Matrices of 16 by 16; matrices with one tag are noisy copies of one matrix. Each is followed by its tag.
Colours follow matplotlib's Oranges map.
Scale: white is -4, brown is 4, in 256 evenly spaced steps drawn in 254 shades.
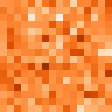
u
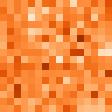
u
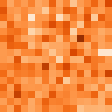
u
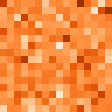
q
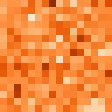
u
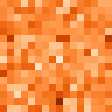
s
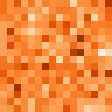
u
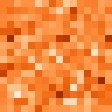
s
